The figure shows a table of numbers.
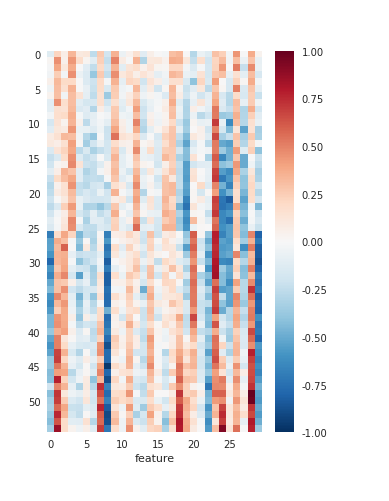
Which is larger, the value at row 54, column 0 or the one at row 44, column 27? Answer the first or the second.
the second
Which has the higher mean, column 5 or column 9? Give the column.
9
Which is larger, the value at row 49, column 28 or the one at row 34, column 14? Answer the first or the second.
the first
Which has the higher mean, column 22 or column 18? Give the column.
18
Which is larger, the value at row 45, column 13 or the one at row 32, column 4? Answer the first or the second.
the first
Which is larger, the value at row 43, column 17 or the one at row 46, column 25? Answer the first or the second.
the first
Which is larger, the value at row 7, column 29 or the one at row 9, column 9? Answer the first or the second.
the second
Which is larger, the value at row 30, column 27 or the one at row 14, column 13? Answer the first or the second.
the second
